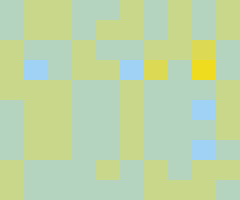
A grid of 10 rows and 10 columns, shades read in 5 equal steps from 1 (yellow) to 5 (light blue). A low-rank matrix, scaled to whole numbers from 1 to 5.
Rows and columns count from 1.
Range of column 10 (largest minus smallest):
1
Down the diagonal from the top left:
4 3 4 3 4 3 4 4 3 4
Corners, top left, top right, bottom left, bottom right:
4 3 3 4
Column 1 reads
4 4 3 3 3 4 4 4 3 3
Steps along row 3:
up same down up same down same down up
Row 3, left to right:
3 4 4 3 4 4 3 3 2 4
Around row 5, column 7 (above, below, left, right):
2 4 3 4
